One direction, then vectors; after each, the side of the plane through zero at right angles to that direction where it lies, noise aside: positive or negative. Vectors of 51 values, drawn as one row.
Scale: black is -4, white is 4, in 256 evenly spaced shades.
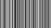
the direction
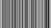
positive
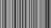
positive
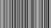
positive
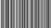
negative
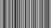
positive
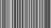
positive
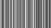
negative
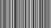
positive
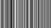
negative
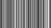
negative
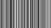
negative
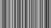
positive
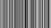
positive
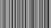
positive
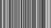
positive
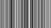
negative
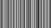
negative
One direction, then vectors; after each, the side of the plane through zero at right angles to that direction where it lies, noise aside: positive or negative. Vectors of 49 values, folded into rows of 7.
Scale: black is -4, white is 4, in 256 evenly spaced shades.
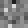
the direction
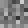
positive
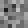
negative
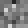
positive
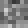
positive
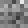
positive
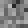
negative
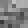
negative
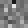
positive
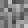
positive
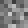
positive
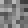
negative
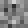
negative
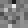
positive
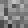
negative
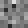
negative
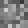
positive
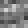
positive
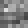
positive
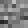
negative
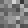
negative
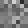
negative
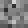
negative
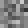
negative
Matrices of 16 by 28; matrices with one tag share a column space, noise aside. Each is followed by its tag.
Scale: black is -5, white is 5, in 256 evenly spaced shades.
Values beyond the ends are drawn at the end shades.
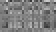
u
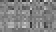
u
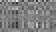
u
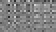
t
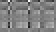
u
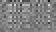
t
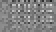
t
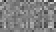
u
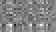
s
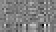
s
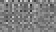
t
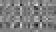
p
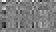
u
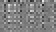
t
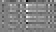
t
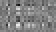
p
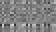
s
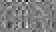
u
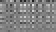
t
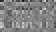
u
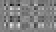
p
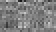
u
